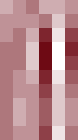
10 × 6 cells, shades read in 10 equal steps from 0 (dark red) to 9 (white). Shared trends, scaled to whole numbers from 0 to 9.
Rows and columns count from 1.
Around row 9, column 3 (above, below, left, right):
5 5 6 3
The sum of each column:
44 49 55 22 76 35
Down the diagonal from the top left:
6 5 6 0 9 3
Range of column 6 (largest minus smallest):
4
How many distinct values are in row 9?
5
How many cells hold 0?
2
